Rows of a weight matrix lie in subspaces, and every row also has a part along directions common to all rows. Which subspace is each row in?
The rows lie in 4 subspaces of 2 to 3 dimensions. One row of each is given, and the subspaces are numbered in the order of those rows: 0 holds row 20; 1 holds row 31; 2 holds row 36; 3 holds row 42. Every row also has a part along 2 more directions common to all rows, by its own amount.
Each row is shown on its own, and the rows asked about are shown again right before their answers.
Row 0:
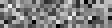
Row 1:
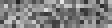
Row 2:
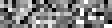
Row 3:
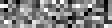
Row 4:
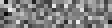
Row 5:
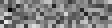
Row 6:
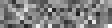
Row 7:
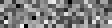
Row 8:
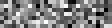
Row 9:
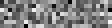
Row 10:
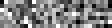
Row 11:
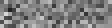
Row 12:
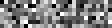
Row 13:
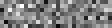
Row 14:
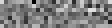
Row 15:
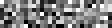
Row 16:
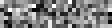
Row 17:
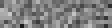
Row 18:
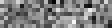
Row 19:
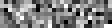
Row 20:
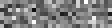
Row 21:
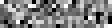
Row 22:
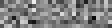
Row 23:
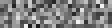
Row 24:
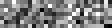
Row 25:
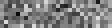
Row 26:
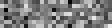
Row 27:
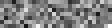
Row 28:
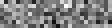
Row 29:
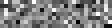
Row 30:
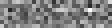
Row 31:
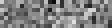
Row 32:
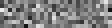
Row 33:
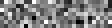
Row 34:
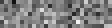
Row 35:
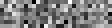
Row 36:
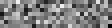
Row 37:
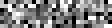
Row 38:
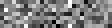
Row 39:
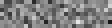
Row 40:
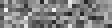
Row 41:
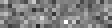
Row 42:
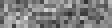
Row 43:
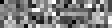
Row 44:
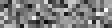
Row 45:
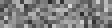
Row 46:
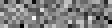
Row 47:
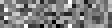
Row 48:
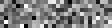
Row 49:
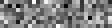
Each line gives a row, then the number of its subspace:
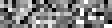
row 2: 3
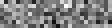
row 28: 3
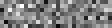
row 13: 1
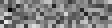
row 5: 1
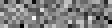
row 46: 2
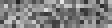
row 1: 3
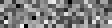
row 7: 2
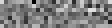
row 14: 1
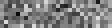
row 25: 2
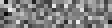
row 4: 1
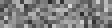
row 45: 2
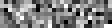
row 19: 0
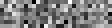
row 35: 1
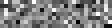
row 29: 1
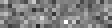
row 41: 1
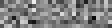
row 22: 0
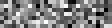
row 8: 2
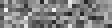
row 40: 3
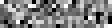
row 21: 0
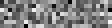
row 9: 0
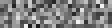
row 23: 3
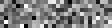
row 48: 2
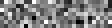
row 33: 2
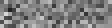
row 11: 1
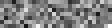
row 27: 0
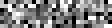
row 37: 1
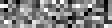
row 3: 0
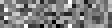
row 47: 3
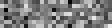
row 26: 3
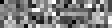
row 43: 1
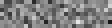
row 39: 2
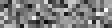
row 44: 2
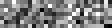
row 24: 3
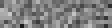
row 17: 2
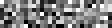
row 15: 2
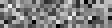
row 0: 0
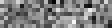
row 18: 1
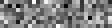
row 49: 0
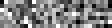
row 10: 2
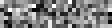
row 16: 0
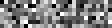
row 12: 0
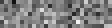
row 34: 3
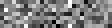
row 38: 3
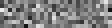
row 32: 0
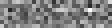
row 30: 1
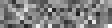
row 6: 0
